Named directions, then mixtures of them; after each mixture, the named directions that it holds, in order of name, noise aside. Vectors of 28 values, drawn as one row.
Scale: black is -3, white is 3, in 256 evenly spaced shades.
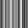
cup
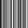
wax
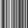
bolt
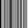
bolt, cup, wax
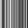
bolt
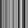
cup, wax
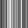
bolt, cup, wax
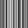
bolt, cup, wax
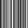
wax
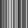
bolt, cup, wax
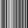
bolt
